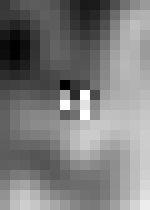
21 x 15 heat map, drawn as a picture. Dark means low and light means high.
Calmest part: middle right. Slope: up to the bottom right. Odd patch: rougher, in the centre. Roughest part: centre. Mirror symmetry: none. Grain: blotchy.
